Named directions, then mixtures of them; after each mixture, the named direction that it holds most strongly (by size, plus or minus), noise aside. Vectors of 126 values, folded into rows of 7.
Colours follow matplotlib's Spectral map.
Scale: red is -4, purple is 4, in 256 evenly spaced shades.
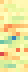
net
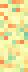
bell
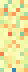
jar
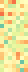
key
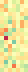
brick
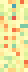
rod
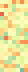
bell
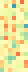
rod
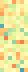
key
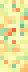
brick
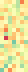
brick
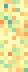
bell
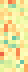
net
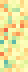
brick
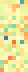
bell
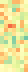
bell
